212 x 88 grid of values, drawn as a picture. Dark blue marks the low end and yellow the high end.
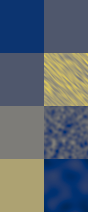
It is made of 4 by 2 panels. Panel 1,1: very low, flat. Panel 1,2: low, flat. Panel 2,1: low, flat. Panel 2,2: high, slanting down to the right. Panel 3,1: middling, flat. Panel 3,2: low, blotchy. Panel 4,1: high, flat. Panel 4,2: very low, smooth, faint in contrast.
